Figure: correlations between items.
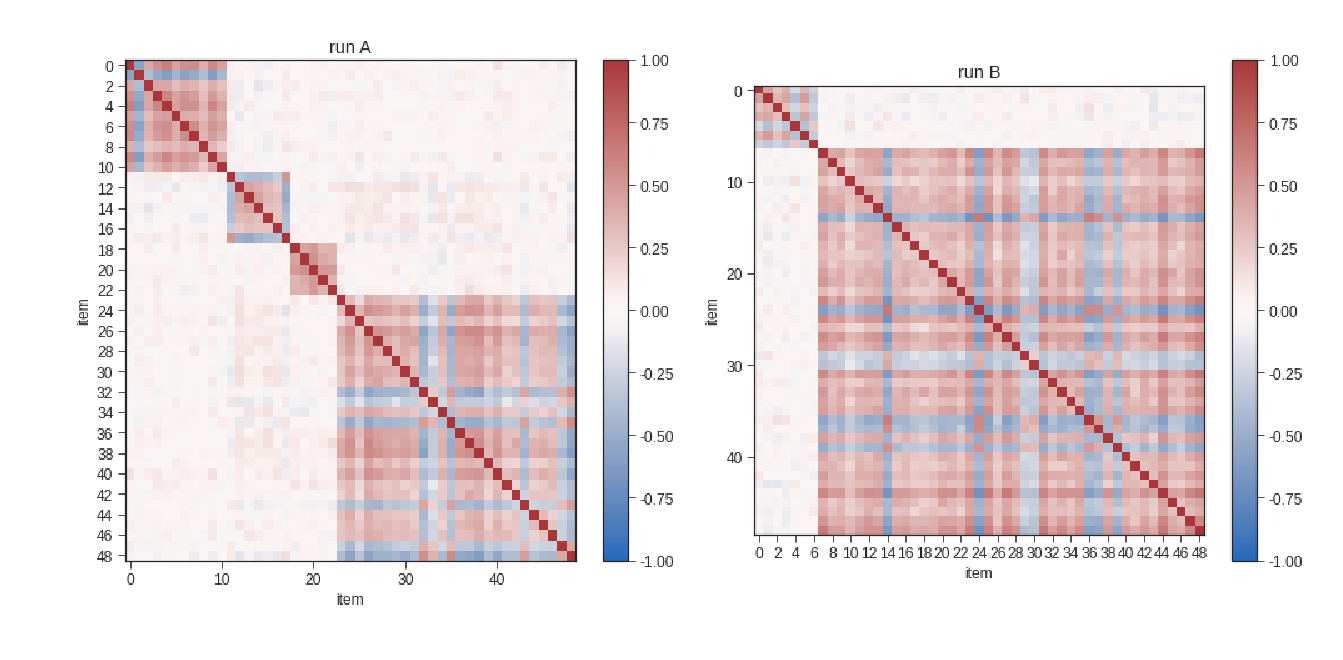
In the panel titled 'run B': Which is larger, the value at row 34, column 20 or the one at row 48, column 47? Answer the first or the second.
the second
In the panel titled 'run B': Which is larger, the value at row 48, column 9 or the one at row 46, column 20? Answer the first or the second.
the first
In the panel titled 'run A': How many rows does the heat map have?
49
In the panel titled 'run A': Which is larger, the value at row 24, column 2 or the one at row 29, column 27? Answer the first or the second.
the second
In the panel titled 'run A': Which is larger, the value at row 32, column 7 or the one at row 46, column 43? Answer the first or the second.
the first
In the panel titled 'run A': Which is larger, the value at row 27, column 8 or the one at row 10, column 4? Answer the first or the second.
the second
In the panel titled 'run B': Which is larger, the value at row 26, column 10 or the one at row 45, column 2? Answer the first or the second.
the first
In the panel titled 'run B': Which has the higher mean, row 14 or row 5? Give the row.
5
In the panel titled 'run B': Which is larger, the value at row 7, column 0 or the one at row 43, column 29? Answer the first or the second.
the first
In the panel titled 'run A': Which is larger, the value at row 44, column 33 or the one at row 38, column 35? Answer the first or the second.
the first
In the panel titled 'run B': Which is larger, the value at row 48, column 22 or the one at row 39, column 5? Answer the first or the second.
the first
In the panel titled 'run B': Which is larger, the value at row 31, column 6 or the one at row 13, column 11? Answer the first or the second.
the second
